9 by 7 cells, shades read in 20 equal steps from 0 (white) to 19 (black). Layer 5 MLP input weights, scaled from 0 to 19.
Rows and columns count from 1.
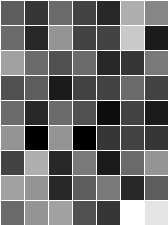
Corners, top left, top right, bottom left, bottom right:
12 9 11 2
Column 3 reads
11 8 13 17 11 8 16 16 7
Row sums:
83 84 83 95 100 98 82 81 56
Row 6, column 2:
19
